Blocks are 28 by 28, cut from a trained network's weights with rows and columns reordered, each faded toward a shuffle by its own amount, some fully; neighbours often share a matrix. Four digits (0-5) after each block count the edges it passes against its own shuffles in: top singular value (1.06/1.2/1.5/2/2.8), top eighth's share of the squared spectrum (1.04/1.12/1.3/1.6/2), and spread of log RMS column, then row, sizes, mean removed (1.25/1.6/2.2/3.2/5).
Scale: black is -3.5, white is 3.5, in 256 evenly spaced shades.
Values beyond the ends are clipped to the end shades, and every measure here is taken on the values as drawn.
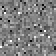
0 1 0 0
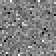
0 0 0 0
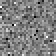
0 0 0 0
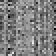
3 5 2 1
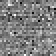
1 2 1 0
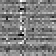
3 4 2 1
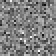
0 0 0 0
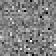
0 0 0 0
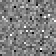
0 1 0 0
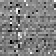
2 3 2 0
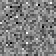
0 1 0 0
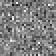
2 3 0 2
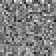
3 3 0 1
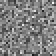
2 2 0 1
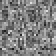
3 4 0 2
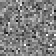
2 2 0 0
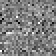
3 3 1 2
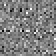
3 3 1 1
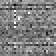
3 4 1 1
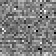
2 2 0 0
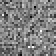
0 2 0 0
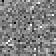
0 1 0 0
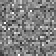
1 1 0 0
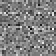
2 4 0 1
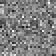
2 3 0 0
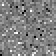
0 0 0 0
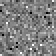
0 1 0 0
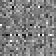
2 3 0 2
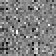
3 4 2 1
